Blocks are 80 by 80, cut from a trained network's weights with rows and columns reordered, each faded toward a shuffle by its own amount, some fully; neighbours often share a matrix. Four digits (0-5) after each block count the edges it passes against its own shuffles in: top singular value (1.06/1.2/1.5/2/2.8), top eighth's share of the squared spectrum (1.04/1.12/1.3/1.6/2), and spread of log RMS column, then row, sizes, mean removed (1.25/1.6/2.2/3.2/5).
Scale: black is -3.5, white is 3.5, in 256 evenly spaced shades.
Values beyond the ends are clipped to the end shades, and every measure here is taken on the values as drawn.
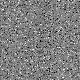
1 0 0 0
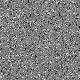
0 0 0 0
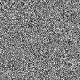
3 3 1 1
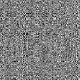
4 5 3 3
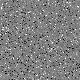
0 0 0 0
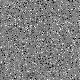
0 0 0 0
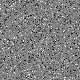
0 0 0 0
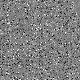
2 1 0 0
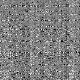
3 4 0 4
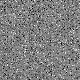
1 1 0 0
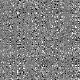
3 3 3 0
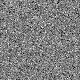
0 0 0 0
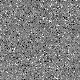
1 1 1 0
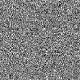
3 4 2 1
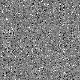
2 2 2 0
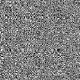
3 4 2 2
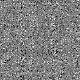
2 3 3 0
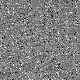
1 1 1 0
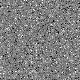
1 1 1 0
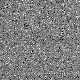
1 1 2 0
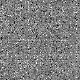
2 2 2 0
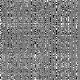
3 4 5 1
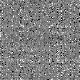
2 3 3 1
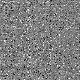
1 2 2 0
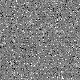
1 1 1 0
